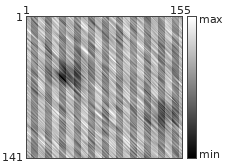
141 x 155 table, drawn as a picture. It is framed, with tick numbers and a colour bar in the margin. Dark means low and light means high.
Stripes running up and down repeat 11 times from left to right. Two dips sink into the field. Overall the values sit about 60% of the way up the scale. There is no overall slope.
